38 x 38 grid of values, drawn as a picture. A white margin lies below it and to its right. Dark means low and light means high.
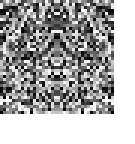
Slope: none. Average level on the scale: 50%. Grain: fine. Seam: none. Mirror symmetry: left to right. Odd rows or columns: none.
